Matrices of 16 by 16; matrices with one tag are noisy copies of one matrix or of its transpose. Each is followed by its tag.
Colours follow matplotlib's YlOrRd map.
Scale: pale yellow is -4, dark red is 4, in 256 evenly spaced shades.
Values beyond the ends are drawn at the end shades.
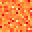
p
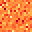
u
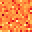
p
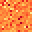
u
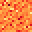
u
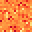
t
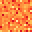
p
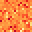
t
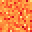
p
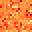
t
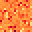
t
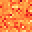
t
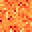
t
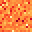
u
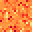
t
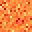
u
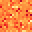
t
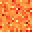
p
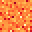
p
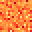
p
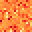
t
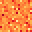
p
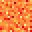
p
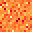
u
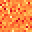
u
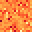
t
